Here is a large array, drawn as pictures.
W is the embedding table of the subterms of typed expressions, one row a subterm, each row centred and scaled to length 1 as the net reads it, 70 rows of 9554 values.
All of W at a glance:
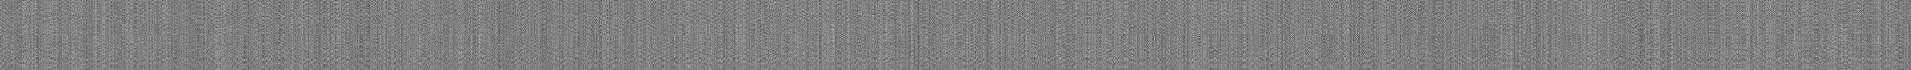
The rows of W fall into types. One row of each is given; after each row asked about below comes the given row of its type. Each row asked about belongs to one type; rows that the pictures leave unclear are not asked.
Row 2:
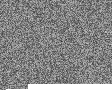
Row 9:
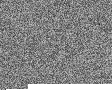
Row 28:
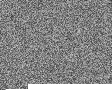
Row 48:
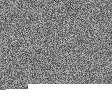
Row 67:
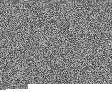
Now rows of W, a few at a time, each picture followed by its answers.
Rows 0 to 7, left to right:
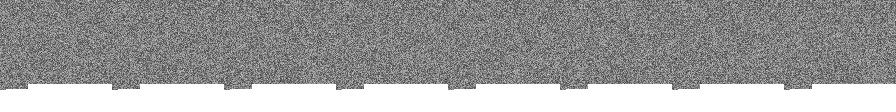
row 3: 48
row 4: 48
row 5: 67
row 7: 2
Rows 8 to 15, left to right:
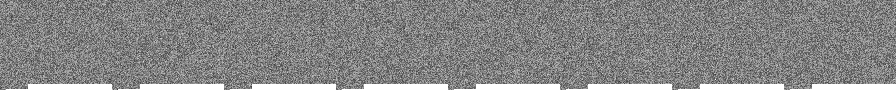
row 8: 48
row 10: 28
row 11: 67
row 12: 48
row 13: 9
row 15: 2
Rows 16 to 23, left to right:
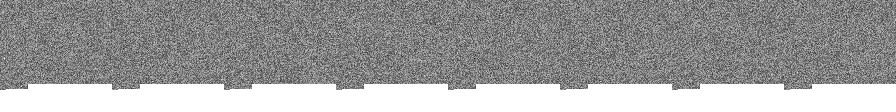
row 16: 28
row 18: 2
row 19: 9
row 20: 48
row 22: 28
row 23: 48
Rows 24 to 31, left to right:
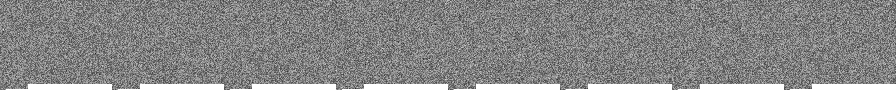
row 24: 67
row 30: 67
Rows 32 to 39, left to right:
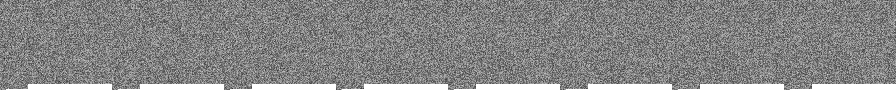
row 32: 9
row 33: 67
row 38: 2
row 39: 2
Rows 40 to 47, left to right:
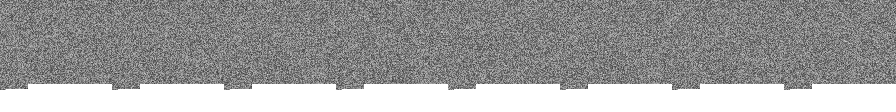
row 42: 2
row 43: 2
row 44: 9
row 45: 2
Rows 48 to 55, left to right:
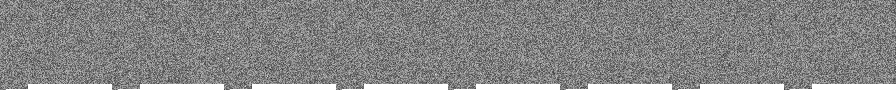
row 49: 2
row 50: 28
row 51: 28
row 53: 28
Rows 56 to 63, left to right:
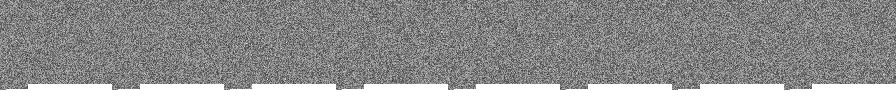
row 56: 48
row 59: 2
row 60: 67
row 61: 48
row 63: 28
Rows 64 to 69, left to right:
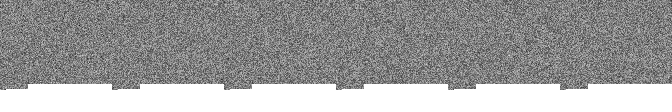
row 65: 48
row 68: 9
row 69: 28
